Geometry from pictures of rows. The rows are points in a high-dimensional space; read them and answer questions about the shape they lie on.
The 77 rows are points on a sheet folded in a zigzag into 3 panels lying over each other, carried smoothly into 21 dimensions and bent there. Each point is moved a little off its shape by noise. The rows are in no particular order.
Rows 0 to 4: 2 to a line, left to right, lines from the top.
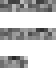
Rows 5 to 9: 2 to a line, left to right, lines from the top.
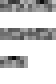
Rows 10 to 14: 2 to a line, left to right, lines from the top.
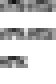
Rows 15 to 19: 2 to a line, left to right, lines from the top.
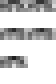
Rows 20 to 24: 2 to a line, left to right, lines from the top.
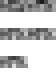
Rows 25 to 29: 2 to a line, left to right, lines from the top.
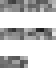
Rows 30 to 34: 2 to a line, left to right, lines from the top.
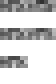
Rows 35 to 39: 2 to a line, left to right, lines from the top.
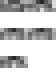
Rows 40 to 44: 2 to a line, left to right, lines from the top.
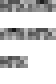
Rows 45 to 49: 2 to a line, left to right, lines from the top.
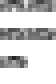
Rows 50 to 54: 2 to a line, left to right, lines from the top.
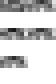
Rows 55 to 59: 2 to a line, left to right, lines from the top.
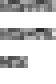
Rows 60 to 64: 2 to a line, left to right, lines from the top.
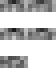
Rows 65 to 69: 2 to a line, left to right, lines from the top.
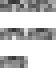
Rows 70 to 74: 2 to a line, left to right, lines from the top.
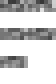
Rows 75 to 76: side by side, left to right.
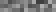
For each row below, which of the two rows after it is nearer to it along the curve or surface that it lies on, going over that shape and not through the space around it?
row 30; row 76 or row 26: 76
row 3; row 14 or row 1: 1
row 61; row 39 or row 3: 39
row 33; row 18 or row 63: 18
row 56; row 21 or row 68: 68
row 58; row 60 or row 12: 12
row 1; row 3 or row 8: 8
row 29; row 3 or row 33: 3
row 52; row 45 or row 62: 45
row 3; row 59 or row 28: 59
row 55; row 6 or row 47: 6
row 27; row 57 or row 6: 57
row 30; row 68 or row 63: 68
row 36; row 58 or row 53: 53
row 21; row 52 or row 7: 7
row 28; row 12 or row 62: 12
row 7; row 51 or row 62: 62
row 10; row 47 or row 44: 47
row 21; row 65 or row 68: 65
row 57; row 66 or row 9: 9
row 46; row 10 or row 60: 60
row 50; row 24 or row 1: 1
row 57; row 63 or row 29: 29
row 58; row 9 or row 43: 43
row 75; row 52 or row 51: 51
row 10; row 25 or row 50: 50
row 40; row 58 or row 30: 30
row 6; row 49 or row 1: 49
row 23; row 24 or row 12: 24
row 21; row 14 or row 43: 43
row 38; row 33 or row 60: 33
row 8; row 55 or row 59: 59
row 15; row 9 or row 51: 51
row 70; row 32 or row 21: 21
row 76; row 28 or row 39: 39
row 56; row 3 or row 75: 75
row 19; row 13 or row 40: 40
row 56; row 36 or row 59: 36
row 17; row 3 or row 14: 14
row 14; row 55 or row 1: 1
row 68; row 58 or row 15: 15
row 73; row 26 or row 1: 1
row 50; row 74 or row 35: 35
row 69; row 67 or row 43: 67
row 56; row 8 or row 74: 74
